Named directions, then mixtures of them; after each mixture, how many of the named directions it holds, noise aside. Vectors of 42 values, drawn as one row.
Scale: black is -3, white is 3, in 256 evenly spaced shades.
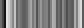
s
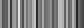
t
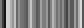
one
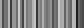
one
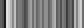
one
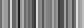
one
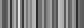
one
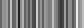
one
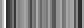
one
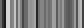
two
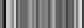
one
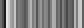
one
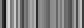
two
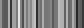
one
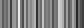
one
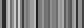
two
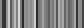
two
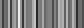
one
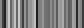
two
